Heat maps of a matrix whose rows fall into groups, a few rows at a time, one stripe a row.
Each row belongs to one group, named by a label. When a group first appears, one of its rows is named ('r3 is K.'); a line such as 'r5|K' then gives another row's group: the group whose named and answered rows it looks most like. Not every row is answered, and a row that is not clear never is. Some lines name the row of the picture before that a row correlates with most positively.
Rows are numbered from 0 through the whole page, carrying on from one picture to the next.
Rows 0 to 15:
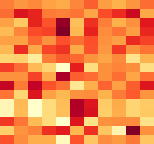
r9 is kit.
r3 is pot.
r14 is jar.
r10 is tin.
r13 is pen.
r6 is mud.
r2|pot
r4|jar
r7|pen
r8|pot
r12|mud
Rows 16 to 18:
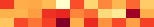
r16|pen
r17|jar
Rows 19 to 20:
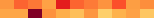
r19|pot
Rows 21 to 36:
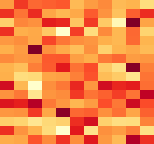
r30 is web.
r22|kit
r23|jar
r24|pen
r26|tin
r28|jar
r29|mud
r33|pot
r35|pen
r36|jar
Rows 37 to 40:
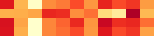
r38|jar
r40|web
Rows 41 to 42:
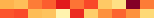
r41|jar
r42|pen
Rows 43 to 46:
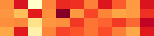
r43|web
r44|pot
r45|web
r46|web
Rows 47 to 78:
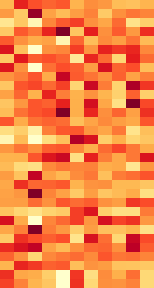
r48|tin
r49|mud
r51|pen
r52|web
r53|jar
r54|web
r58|jar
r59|pot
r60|kit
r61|mud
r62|mud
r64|pot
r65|mud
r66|tin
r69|jar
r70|mud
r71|web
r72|tin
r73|jar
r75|web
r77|pen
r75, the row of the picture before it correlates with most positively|43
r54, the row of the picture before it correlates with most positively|43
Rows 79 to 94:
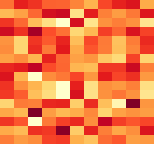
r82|kit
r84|pot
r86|kit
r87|web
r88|pen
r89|pen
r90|jar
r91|tin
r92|web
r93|pot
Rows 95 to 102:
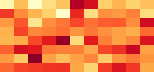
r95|mud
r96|pen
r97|web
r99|pot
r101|tin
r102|kit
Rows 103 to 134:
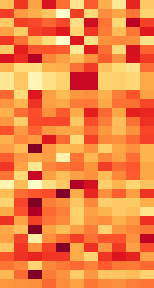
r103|jar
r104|pen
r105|jar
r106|pot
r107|pen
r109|kit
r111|mud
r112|mud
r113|tin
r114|tin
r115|jar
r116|pot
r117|kit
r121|web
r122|tin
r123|mud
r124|pot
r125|tin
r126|tin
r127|kit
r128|tin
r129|web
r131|kit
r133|tin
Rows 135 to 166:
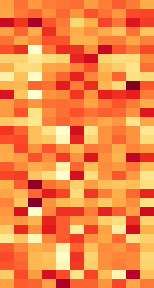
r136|jar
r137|kit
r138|jar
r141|mud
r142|mud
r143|mud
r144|jar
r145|web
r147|web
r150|pen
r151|jar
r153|pen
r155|tin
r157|tin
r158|web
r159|jar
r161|mud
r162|pen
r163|pen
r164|pen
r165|jar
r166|pot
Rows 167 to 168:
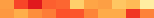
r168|jar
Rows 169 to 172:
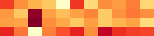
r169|pen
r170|tin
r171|tin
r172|web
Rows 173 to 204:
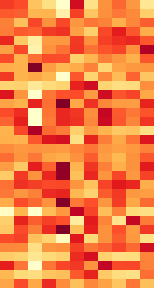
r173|pen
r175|pot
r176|kit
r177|web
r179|kit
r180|tin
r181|pen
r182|mud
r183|web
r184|pot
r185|web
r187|tin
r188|pot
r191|pot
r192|pot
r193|kit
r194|kit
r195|pot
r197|jar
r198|pot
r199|pen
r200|web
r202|web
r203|mud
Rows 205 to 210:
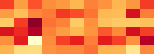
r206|jar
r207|tin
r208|kit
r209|web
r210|mud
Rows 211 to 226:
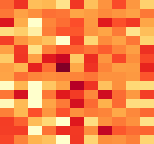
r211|pen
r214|mud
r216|web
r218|pot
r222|mud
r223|pot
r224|pen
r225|web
